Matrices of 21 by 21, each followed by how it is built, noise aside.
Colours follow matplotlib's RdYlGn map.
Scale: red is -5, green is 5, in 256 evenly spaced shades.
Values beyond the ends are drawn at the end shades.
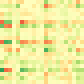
low rank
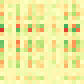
low rank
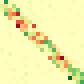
banded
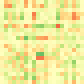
low rank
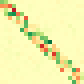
banded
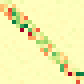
banded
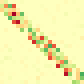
banded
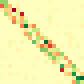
banded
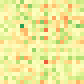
low rank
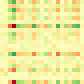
low rank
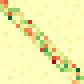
banded
